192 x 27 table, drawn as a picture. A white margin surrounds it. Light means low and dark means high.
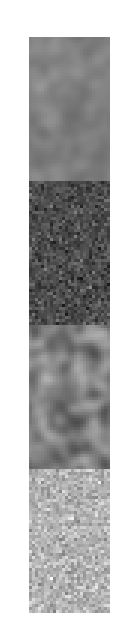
It is made of 4 by 1 panels. Panel 1,1: middling, blotchy, faint in contrast. Panel 2,1: high, fine-grained. Panel 3,1: middling, blotchy. Panel 4,1: low, fine-grained.
